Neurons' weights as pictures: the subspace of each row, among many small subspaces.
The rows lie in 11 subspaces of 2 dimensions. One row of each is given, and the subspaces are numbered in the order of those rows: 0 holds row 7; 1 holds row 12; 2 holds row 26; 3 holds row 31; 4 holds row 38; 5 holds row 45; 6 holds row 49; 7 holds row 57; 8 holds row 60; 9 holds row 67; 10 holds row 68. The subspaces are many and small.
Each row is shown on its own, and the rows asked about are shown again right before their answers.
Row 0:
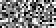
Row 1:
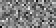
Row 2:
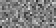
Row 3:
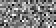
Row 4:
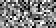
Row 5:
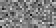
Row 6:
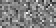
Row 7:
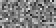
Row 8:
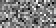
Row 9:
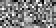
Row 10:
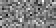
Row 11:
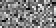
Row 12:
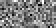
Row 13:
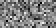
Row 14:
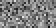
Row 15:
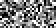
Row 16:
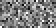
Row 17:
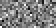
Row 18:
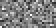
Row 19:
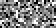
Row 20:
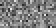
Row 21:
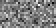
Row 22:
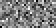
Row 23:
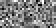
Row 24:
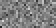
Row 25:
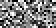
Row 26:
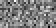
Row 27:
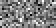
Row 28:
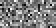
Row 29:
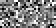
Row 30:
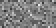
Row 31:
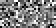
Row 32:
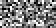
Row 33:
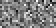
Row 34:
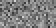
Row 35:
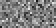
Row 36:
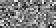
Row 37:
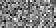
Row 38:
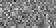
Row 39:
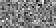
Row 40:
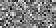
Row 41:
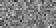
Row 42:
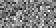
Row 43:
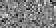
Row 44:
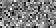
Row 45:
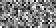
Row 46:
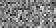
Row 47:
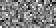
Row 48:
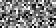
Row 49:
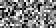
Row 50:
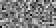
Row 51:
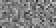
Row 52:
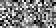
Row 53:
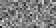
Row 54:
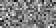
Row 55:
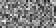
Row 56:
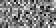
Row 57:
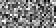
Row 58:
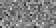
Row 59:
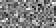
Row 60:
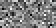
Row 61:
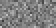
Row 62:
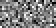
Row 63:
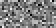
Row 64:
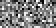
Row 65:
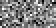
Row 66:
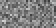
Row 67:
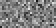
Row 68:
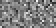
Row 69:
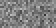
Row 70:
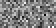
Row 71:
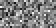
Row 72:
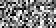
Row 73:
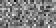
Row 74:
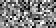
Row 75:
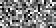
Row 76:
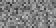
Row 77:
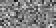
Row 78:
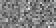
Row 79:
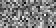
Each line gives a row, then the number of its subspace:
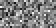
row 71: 6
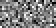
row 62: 9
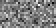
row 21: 3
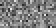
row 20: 10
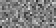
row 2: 9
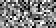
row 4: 0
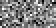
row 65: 2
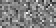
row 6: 10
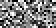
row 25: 8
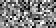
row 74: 0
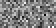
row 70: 1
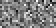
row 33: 10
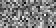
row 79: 1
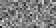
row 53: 5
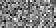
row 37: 7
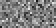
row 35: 9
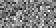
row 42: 7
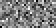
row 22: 5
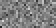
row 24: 5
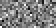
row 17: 5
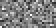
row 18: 8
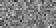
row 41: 9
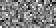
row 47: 9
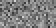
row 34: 4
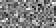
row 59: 6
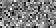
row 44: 4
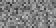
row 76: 4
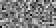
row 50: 8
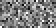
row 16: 5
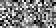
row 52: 1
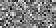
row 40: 8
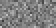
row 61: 5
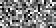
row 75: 10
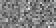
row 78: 0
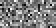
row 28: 10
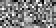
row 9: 1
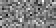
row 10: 2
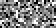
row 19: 3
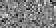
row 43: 7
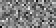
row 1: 5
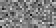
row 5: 8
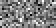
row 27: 2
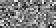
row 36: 3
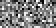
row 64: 1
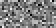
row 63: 0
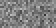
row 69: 6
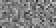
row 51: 10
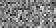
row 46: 6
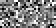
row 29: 3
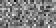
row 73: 2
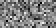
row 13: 0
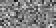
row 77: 3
